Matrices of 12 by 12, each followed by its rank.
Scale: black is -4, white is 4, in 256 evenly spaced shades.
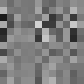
two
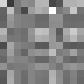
two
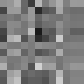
two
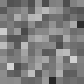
full rank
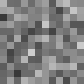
full rank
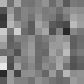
two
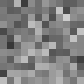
full rank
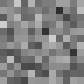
full rank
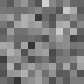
full rank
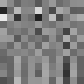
two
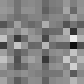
two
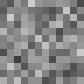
full rank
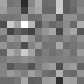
two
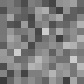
full rank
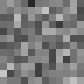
full rank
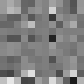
two
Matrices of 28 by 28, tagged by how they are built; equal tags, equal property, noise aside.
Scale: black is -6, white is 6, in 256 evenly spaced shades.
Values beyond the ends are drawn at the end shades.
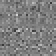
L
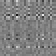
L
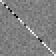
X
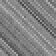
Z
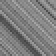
Z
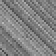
Z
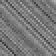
Z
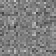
L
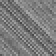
Z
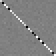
X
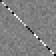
X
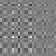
L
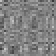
L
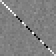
X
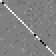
X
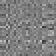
L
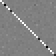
X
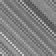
Z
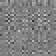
L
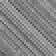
Z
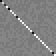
X
